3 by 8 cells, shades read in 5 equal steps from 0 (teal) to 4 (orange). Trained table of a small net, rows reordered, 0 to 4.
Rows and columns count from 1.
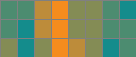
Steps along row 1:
same up up down same down down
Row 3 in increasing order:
0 0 1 2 2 2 3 4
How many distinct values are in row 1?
5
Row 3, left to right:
2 0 2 4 3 2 0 1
